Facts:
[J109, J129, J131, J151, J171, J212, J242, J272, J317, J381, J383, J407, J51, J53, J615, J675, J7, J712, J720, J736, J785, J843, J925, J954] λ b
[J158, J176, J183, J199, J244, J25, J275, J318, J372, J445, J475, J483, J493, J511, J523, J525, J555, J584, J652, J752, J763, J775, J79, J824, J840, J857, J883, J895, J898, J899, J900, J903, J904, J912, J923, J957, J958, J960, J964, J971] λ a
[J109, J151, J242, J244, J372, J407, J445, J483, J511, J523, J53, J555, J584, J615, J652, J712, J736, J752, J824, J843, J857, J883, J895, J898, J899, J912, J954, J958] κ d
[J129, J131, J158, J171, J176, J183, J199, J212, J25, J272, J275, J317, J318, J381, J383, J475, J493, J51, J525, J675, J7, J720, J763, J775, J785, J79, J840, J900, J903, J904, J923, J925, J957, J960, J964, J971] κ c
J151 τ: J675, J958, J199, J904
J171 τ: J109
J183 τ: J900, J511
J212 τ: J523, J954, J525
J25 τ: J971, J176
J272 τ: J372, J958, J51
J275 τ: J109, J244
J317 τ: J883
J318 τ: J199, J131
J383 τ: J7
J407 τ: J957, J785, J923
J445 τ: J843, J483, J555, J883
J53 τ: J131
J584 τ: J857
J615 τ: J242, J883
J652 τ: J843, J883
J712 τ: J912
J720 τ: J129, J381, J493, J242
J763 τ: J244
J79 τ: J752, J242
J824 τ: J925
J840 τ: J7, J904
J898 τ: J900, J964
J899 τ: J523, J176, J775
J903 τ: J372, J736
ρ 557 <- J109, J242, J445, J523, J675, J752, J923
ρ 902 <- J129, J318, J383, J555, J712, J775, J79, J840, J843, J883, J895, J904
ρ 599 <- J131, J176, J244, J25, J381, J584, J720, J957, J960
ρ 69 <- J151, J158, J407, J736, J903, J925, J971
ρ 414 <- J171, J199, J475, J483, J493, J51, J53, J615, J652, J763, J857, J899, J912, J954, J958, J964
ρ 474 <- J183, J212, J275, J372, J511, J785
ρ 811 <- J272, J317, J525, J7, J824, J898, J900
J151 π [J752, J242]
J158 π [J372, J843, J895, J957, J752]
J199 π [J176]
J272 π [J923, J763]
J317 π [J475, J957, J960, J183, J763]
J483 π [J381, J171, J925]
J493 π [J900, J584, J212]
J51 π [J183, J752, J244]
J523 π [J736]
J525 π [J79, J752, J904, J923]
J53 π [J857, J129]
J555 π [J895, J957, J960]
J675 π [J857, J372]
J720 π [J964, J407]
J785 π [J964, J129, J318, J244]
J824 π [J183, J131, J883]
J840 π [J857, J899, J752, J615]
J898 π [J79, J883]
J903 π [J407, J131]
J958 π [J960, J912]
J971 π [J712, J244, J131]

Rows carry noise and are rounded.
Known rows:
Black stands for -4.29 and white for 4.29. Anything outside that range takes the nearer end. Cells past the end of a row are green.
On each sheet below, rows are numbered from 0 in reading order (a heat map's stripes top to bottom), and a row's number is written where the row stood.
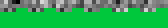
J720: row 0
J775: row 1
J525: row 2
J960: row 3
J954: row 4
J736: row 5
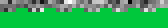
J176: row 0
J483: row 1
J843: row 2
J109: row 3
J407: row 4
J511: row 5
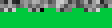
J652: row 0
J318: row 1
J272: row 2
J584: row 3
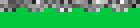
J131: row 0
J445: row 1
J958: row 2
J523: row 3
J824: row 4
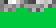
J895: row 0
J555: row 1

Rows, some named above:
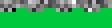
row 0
J318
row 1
J7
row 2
J904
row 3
J53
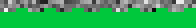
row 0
J151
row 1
J903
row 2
J381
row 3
J176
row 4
J857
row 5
J840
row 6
J712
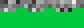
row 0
J407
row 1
J736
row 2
J904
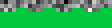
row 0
J615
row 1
J925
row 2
J212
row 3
J151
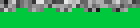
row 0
J899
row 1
J712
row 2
J555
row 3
J129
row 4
J900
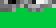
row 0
J493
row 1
J752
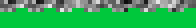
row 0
J275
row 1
J275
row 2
J511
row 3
J244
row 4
J903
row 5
J372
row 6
J317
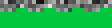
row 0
J964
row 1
J275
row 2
J971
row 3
J171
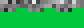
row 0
J25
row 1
J158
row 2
J675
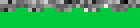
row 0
J176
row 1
J923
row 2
J171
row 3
J183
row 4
J199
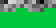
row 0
J883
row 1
J51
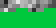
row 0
J372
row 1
J525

